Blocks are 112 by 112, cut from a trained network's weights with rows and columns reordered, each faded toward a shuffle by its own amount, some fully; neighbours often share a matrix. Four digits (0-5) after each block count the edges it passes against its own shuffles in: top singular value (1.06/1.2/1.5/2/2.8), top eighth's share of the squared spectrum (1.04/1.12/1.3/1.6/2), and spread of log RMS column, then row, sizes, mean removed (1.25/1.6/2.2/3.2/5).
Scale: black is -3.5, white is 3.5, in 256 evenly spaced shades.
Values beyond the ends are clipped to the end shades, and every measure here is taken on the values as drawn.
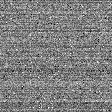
4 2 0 0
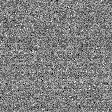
2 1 0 0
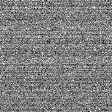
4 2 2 0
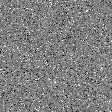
1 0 0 0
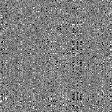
4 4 3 2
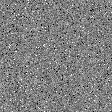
0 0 0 0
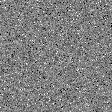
0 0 0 0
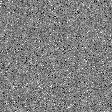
2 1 0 1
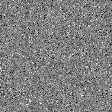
1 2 0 1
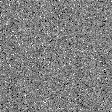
1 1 0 1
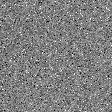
0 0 0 0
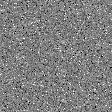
1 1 0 0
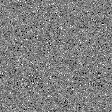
2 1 1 1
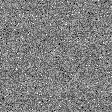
0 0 0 0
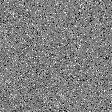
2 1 0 0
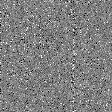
2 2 2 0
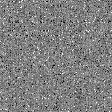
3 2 0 2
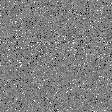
2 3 1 2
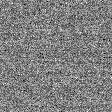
1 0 0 0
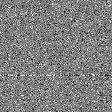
3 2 0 2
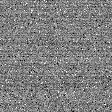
3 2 1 0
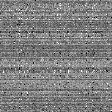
5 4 3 2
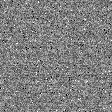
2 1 0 0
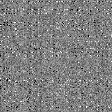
3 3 1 3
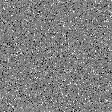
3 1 0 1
